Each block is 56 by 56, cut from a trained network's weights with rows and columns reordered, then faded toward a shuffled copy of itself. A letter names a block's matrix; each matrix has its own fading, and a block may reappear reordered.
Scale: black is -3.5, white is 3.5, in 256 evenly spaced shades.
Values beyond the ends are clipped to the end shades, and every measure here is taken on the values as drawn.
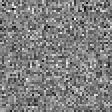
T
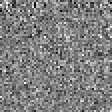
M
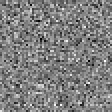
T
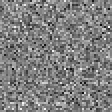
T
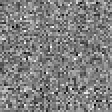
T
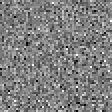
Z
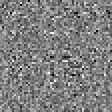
M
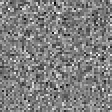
M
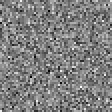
Z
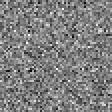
T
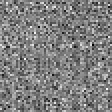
T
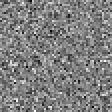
M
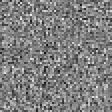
M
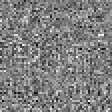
M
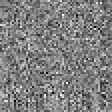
T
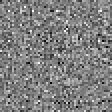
M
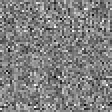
T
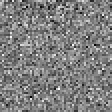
T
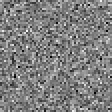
Z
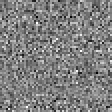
T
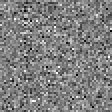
Z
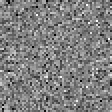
Z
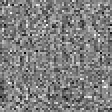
T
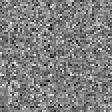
M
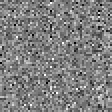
Z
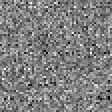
M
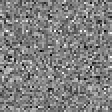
M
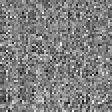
T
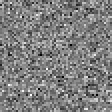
T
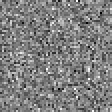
M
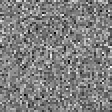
M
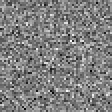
Z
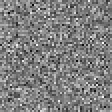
M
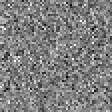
M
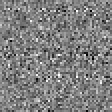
M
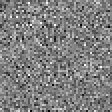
M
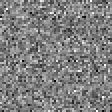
T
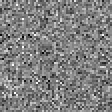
M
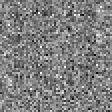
T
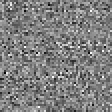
T
